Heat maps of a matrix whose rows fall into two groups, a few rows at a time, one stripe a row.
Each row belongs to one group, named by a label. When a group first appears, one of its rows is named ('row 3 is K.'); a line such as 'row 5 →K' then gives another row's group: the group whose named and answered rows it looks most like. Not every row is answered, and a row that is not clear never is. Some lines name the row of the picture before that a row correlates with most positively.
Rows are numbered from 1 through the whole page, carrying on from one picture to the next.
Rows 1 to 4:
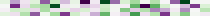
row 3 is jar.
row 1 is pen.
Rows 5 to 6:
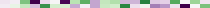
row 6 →jar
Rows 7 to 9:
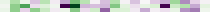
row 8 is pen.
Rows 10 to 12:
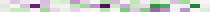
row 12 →jar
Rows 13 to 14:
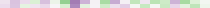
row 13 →pen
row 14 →pen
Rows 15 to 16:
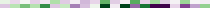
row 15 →pen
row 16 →jar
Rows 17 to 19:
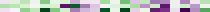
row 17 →jar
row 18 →pen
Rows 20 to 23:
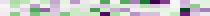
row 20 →jar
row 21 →jar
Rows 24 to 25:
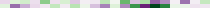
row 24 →jar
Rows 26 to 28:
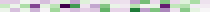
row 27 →pen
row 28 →pen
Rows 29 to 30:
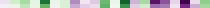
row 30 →jar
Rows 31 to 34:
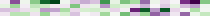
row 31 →jar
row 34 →jar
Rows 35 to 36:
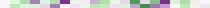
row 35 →pen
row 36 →jar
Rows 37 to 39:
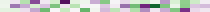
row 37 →pen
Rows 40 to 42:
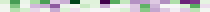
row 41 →jar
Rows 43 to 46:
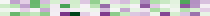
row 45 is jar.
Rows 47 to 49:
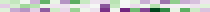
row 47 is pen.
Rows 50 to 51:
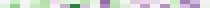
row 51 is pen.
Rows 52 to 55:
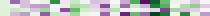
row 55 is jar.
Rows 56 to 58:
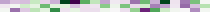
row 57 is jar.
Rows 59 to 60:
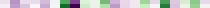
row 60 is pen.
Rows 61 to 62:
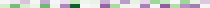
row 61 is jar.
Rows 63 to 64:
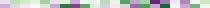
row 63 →jar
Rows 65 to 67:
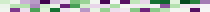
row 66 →pen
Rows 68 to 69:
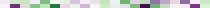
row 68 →jar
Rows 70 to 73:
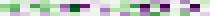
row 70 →jar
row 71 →pen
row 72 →pen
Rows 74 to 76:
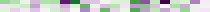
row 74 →pen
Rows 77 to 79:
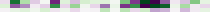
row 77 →jar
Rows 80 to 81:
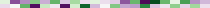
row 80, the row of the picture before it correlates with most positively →78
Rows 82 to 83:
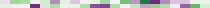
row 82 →jar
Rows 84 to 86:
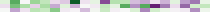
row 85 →jar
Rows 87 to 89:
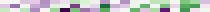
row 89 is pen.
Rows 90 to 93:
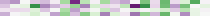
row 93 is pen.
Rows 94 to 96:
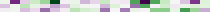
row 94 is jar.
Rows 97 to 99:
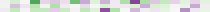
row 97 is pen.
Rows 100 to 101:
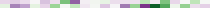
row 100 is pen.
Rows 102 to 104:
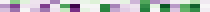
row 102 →jar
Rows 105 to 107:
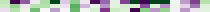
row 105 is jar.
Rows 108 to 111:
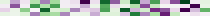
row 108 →pen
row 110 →jar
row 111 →pen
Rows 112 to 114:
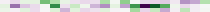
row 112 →jar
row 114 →pen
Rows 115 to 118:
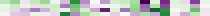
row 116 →pen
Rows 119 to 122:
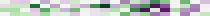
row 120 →jar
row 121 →pen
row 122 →jar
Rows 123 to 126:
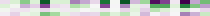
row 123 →jar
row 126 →jar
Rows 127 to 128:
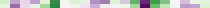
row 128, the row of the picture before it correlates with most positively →126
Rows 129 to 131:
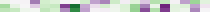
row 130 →pen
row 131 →pen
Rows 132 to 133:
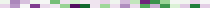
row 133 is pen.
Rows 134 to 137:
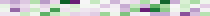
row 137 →jar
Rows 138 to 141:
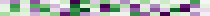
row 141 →pen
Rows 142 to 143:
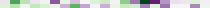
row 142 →jar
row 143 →pen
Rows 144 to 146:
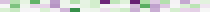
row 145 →jar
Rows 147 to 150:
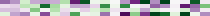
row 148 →jar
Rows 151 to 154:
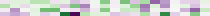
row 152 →pen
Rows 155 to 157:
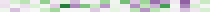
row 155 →jar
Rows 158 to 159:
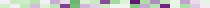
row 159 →pen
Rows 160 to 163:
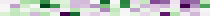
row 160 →jar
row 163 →pen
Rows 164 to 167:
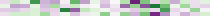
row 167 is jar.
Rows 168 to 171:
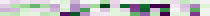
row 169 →jar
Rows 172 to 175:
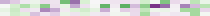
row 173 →jar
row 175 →jar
